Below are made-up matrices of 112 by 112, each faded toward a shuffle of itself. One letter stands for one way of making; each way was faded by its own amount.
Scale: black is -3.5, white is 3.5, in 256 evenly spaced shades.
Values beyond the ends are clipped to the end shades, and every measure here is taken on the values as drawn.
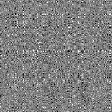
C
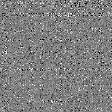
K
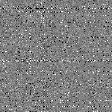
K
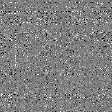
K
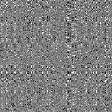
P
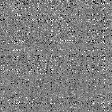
K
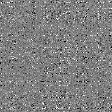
K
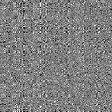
C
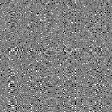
P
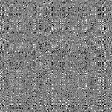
P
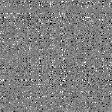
K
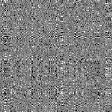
C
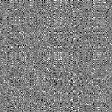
C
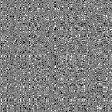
P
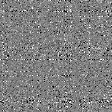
K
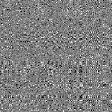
C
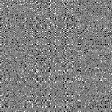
P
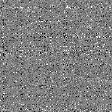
K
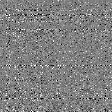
K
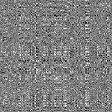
C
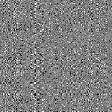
P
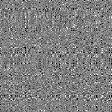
C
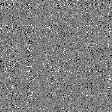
K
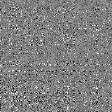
K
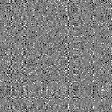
P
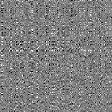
C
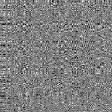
C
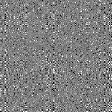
P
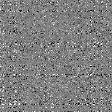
K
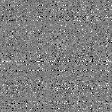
K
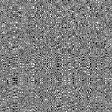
C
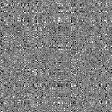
C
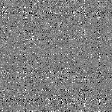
K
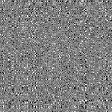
C
